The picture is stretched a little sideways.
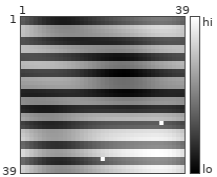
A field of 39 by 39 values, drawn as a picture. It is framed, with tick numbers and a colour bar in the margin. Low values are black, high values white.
Two lone cells stand out, each far higher than its neighbours. Overall the values sit about 50% of the way up the scale. The bottom right is the ninth with the highest average. Stripes running across repeat 9 times from top to bottom.
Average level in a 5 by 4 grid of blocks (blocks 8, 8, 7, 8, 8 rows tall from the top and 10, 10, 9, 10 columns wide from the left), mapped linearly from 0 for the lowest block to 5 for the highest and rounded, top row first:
2123
2102
1101
2344
2245
